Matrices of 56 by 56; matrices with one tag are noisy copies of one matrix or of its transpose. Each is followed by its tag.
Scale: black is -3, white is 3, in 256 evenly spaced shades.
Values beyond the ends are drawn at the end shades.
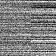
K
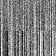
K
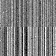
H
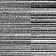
K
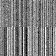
H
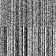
H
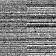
H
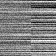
K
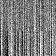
K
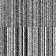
H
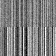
H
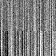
K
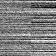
K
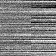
K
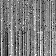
K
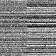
H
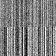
H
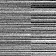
K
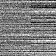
K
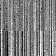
K
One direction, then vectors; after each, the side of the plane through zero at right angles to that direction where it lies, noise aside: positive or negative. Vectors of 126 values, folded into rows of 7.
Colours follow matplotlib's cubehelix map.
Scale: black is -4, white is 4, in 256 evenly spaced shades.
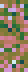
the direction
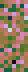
negative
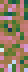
positive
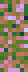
positive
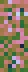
negative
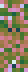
positive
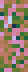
positive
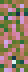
positive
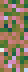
positive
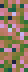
negative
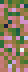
positive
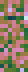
negative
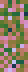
positive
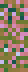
negative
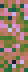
negative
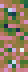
positive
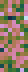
negative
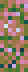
negative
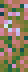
negative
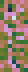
negative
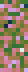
positive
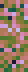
negative
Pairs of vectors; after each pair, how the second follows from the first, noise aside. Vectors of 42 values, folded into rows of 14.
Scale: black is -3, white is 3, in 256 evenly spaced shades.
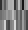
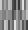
sign-scrambled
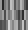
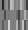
partly zeroed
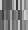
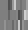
partly zeroed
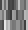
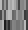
negated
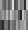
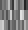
sign-scrambled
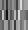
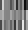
shuffled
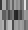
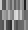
negated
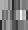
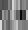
negated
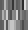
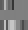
partly zeroed
